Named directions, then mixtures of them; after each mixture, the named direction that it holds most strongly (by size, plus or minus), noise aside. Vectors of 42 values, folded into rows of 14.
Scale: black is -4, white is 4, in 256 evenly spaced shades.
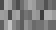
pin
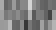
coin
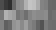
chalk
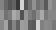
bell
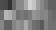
chalk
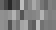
bell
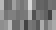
coin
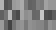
pin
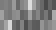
coin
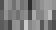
coin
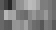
chalk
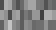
pin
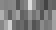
coin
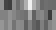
coin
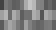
pin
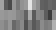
coin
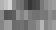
chalk
